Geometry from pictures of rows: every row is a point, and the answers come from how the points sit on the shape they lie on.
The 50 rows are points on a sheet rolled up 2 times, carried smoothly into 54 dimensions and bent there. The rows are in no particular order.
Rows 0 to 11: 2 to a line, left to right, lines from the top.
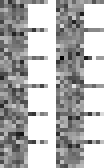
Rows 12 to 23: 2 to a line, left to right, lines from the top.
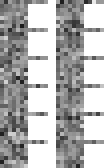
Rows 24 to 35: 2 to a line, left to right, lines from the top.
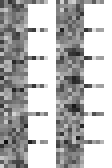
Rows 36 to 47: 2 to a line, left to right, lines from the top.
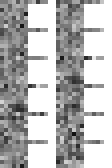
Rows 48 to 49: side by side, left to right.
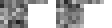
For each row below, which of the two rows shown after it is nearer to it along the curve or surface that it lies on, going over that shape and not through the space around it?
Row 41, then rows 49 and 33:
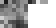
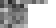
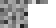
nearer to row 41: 33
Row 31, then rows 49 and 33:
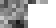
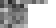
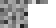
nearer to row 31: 33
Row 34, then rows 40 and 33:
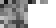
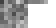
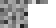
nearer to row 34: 33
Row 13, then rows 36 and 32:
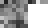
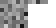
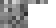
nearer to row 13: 36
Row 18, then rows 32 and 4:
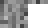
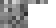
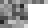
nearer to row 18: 32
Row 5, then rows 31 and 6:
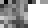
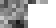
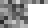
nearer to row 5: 31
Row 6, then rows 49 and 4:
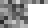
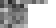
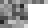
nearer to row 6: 4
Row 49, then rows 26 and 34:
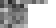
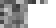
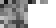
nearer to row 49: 26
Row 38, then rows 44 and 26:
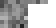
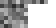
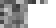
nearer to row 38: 26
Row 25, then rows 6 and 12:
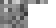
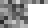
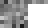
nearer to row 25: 12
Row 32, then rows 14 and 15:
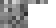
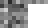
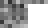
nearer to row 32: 15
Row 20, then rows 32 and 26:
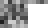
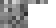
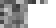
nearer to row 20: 26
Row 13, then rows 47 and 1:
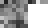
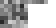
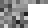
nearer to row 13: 1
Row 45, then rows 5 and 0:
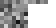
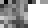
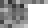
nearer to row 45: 5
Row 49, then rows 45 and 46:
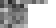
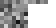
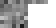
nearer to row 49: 46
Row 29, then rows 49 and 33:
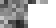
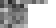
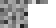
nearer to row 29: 33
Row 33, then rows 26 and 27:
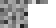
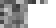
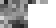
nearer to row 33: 27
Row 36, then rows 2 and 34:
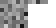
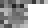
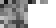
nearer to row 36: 34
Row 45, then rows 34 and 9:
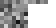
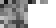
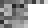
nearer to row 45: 34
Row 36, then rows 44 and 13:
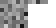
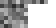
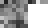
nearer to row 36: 13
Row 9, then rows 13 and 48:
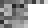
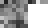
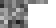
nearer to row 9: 48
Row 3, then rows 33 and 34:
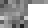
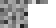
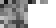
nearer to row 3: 33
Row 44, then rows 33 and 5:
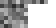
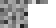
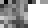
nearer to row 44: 33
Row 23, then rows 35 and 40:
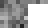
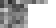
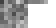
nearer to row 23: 40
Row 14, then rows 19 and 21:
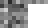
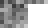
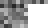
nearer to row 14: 19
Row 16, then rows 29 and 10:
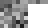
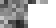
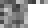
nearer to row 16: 29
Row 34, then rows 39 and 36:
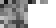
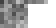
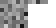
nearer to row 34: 36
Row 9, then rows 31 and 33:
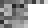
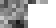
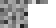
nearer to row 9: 33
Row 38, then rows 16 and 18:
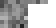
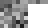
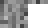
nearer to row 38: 18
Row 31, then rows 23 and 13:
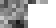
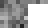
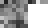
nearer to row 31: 13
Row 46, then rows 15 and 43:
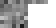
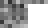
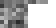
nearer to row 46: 43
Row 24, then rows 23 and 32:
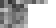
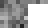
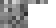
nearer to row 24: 32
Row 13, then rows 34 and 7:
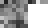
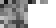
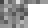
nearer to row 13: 34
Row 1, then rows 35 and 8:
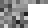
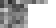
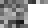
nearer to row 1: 8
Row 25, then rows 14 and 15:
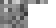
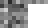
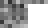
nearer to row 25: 15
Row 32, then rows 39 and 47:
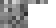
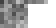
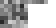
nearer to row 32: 39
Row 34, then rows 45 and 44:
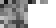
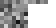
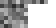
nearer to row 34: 45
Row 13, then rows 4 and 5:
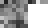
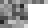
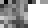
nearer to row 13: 5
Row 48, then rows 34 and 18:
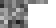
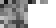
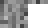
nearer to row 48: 18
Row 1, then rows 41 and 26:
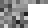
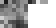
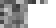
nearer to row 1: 41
